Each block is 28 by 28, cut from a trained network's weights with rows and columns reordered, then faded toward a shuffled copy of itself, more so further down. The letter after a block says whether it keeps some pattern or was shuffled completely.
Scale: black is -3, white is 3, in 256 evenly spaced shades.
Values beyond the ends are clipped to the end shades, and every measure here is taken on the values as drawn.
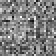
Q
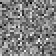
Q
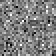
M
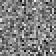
Q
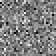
M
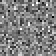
M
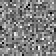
M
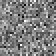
M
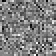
Q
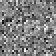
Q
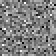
M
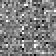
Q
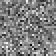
M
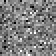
M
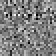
Q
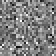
Q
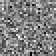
M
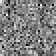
Q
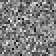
M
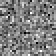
M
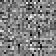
Q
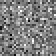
M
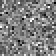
M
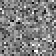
Q
